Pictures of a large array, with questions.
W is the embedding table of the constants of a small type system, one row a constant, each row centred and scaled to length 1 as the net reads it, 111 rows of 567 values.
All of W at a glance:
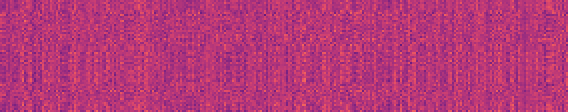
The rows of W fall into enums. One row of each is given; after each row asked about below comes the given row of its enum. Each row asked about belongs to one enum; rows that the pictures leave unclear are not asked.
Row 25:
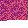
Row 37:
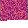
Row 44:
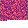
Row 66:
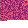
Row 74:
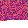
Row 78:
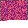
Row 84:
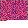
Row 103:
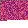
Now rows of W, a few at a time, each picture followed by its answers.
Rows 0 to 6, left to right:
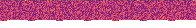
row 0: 66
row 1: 78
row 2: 103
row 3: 78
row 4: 66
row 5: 25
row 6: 66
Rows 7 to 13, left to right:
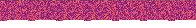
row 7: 78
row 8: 66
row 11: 103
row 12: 103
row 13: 37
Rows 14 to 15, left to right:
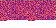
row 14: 84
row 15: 84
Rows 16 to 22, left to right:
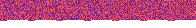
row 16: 103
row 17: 78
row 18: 74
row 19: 103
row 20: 84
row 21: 66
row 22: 84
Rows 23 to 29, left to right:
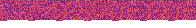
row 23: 103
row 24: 74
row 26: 84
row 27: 78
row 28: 25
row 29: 78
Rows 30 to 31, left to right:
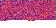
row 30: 74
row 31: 84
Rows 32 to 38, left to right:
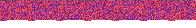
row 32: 78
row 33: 103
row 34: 74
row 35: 66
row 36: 74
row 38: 66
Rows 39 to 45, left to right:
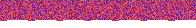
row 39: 66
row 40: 103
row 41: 66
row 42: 74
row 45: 37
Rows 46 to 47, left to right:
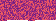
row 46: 103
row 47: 78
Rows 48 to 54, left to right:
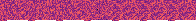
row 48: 103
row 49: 78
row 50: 103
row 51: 84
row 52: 25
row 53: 25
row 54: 25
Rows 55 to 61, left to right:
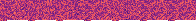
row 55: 44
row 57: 66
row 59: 84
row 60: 25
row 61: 25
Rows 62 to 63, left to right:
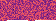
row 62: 84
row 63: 66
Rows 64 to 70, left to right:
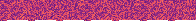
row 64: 25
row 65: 37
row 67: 25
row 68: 66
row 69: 25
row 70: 78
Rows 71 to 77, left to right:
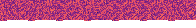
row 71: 103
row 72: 78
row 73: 25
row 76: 25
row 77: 103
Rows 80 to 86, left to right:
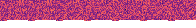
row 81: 78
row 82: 25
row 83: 74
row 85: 74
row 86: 103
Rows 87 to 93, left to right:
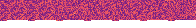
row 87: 25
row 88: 25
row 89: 74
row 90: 103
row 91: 103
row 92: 66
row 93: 84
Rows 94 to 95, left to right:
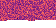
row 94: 84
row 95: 44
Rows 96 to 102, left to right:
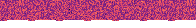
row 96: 78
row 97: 66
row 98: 84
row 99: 66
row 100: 74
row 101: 78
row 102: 78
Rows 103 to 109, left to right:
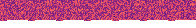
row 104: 78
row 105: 78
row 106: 25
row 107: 66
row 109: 66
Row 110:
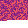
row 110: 25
